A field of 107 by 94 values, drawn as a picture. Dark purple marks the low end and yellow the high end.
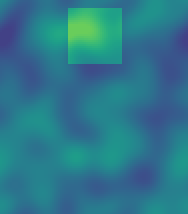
An odd patch, higher than its surroundings, sits in the top middle. On average the colour sits 40% of the way up the scale. No overall slope runs across the table. Values change most from cell to cell in the top middle. The top middle is the ninth with the highest average.
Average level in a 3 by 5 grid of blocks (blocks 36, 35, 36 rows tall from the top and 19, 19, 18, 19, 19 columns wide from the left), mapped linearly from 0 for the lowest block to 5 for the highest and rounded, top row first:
03521 / 22220 / 22212
